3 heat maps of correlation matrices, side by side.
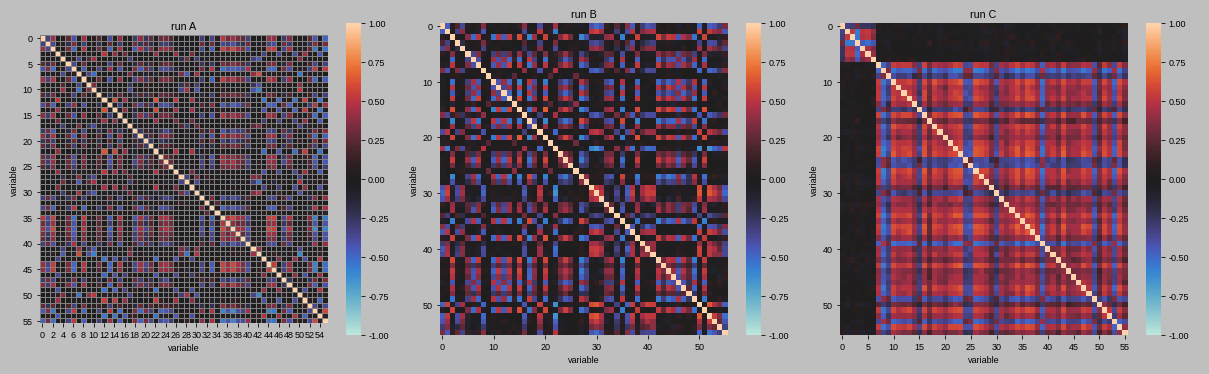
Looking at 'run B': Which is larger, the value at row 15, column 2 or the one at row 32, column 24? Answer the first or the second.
the first
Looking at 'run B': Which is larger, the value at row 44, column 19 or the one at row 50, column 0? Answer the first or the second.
the first
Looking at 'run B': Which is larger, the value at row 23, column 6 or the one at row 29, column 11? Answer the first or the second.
the second
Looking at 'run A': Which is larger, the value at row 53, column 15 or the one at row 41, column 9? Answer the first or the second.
the second
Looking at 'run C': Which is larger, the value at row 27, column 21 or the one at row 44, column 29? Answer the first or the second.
the first
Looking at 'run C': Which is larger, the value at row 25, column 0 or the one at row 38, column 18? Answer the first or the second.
the second
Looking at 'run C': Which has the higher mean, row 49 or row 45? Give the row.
45
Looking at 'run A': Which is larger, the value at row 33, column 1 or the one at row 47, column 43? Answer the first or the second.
the first
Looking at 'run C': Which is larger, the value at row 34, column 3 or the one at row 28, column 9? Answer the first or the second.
the first
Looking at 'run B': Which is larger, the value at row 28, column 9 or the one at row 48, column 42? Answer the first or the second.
the second
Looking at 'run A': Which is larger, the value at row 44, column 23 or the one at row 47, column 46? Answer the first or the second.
the first
